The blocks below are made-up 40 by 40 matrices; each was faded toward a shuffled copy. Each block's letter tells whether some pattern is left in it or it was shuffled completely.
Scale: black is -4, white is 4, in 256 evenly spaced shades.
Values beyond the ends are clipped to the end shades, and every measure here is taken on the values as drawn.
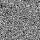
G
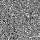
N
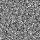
G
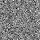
N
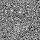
G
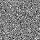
G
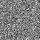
N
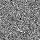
N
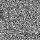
G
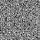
G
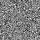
N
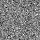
N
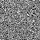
G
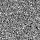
N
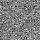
G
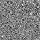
G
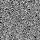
G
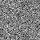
G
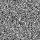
N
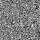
N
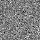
G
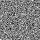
N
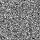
N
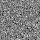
N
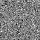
G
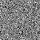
G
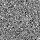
N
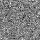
G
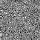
G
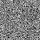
G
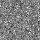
G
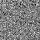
G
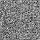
G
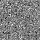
G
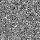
G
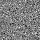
N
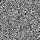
G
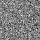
N
